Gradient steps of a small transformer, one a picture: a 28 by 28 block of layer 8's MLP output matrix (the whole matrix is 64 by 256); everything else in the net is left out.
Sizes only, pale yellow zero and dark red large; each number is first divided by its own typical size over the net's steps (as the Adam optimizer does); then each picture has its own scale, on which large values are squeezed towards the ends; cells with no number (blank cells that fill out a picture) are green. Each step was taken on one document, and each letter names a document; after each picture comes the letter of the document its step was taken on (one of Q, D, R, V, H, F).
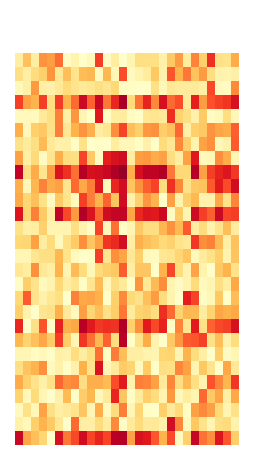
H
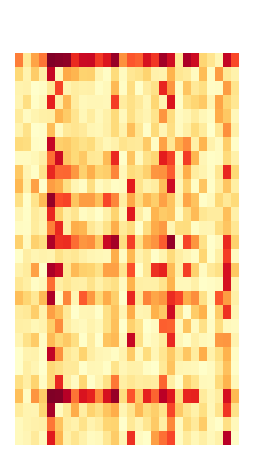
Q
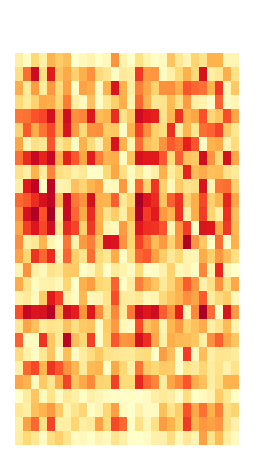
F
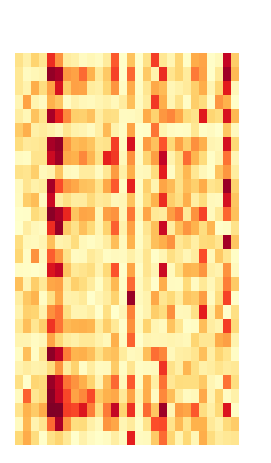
Q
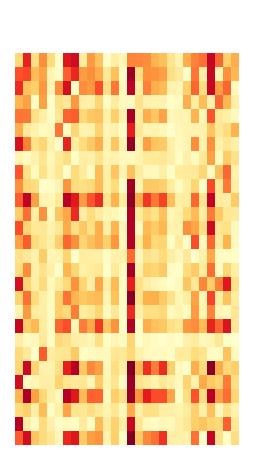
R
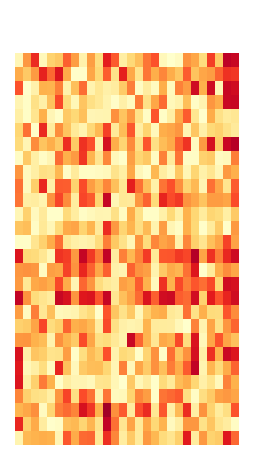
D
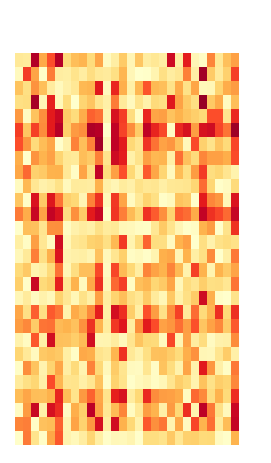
H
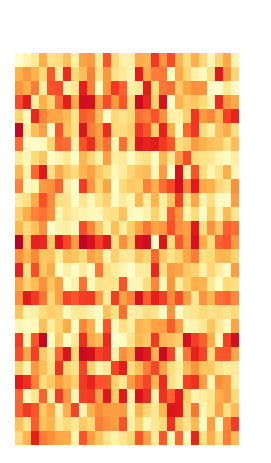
D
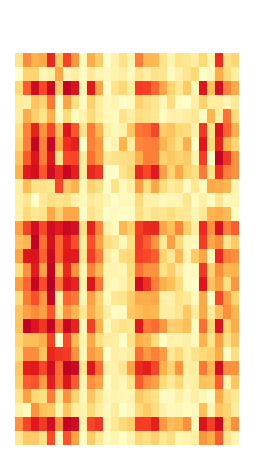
F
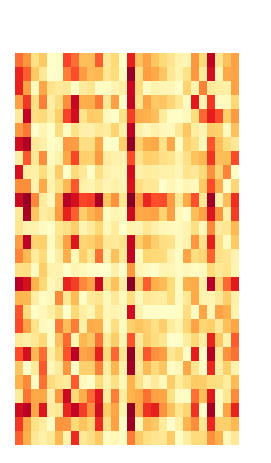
R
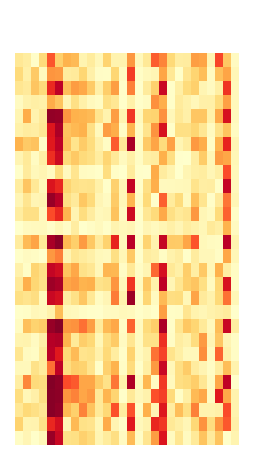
Q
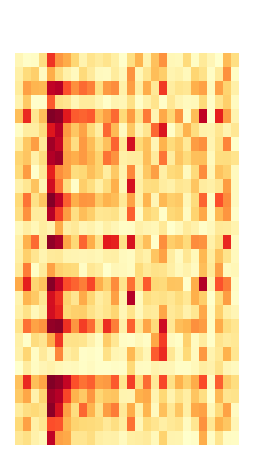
Q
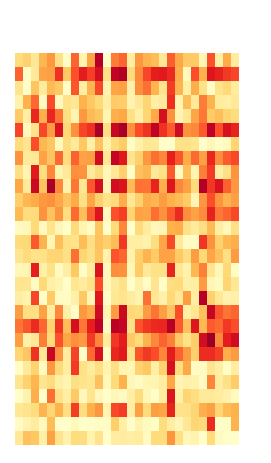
H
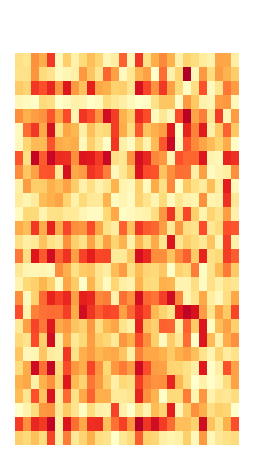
F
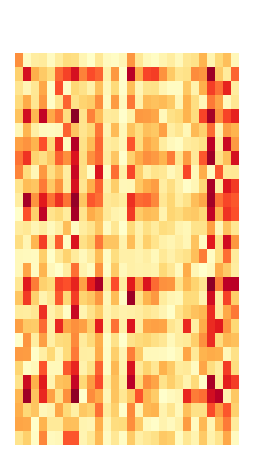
R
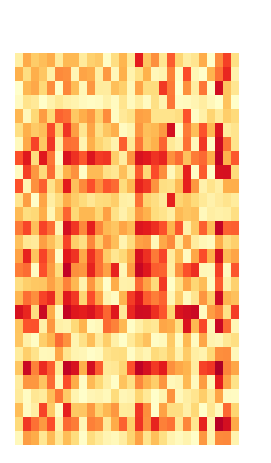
F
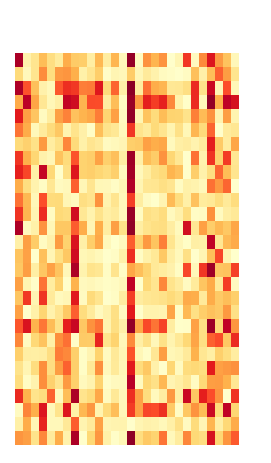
R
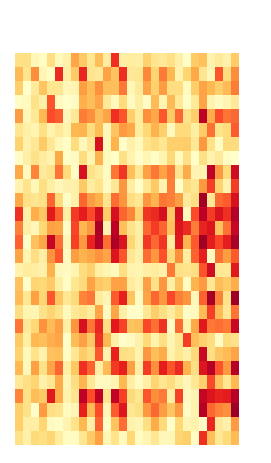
H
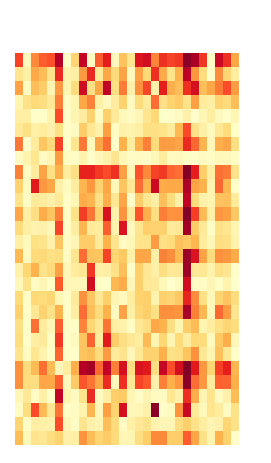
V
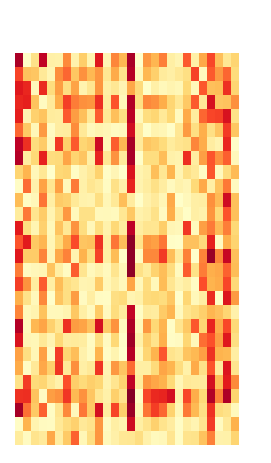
R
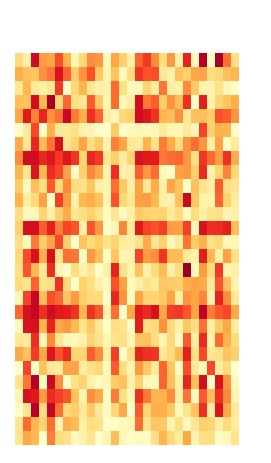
F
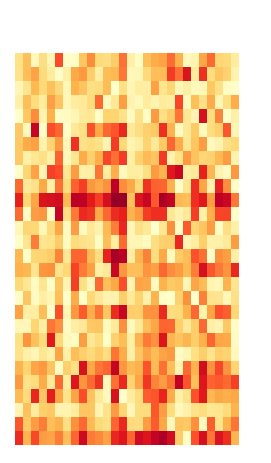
H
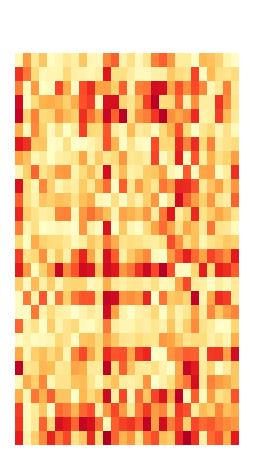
D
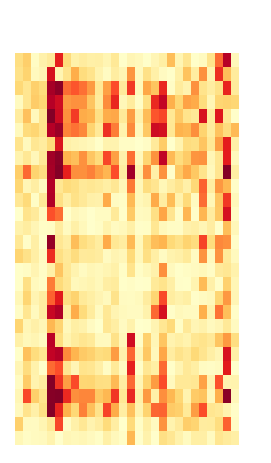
Q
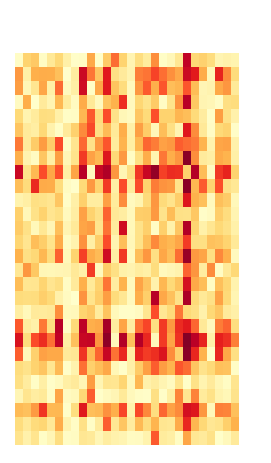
V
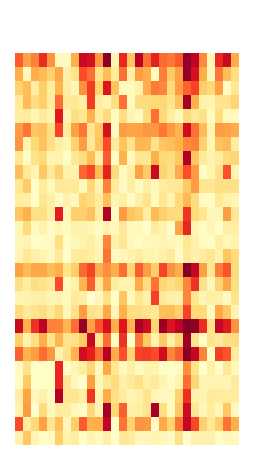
V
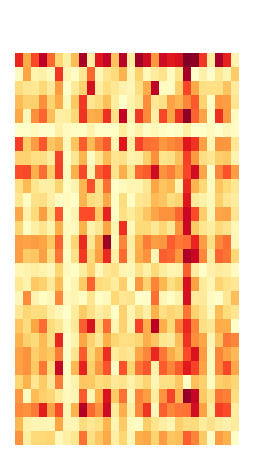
V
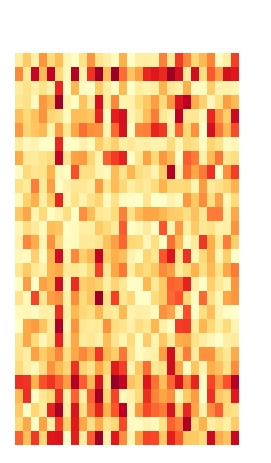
H
